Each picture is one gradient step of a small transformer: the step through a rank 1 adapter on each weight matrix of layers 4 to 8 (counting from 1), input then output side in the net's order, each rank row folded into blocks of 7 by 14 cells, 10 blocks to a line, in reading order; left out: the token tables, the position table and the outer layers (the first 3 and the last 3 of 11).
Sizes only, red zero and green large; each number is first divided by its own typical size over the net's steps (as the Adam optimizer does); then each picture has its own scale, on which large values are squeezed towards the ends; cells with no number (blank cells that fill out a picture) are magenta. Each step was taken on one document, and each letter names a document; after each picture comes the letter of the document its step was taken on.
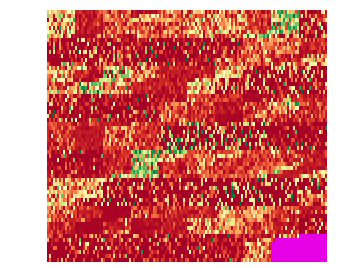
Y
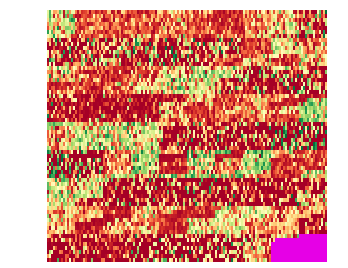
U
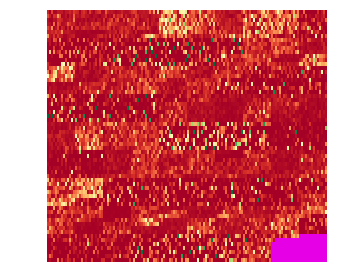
Y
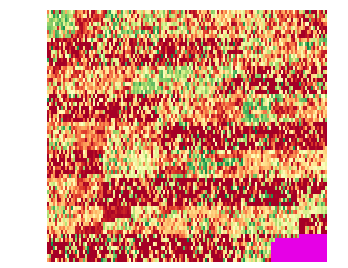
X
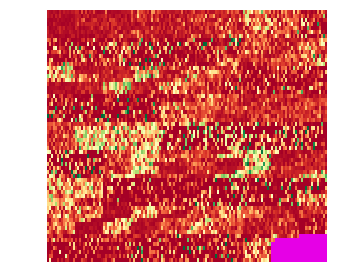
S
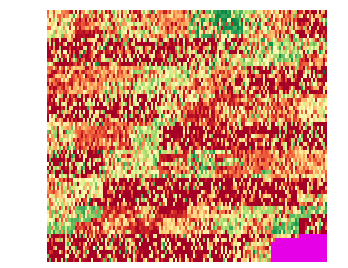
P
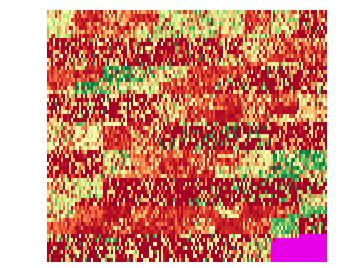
X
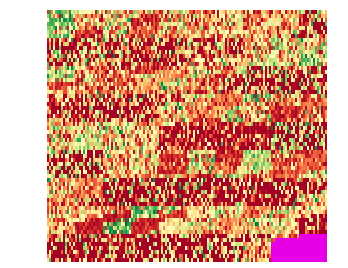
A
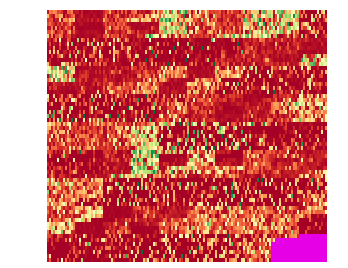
Y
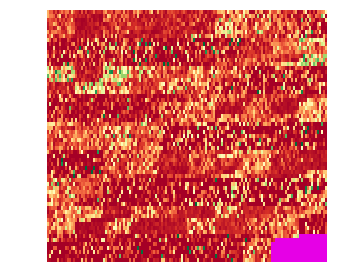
S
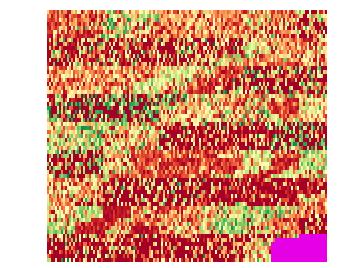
P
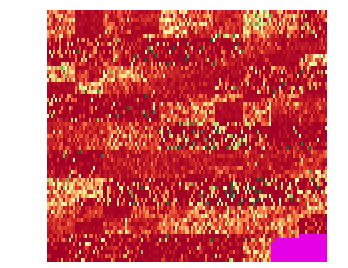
Y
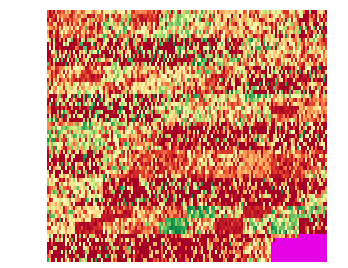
A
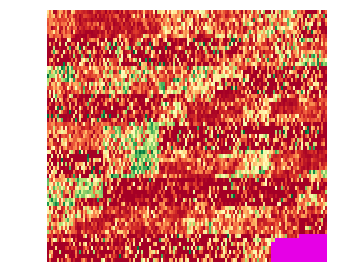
S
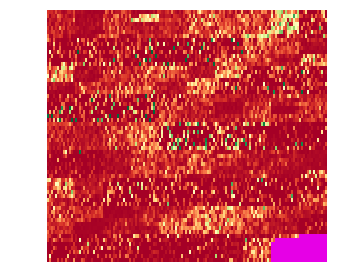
Y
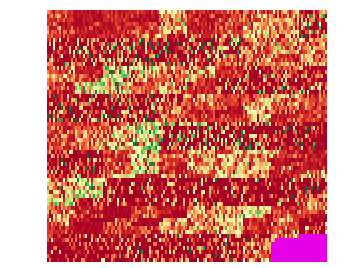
S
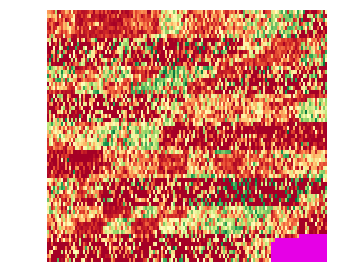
U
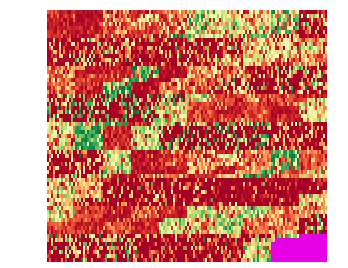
X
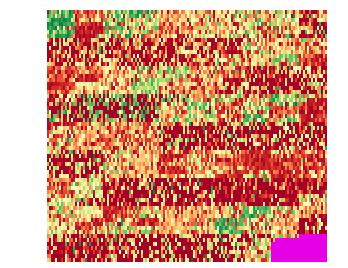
P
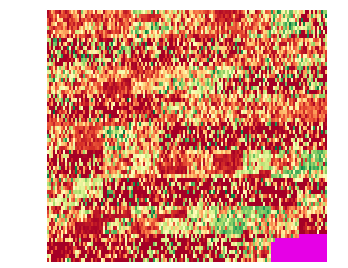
U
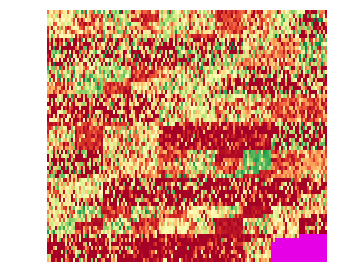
P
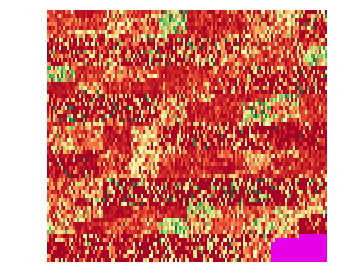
Y
